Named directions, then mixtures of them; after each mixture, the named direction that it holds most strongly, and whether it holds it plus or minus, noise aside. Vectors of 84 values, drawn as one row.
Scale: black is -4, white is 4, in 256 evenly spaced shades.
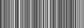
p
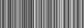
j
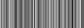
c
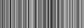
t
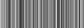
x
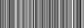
c, minus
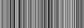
p, minus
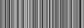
c, minus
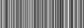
j, minus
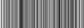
x, plus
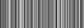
x, minus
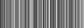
p, plus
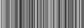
c, plus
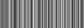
x, minus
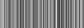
x, plus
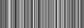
x, minus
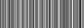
c, minus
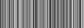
c, minus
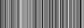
c, minus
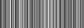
t, minus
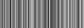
t, plus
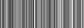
j, plus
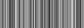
c, minus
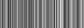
j, plus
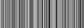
p, minus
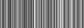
j, plus
